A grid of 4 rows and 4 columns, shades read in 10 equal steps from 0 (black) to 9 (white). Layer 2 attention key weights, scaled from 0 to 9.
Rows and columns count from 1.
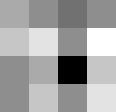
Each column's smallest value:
5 5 0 5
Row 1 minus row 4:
1 -2 -1 -3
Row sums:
20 29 18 25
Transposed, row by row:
6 7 5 5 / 5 8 6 7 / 4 5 0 5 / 5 9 7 8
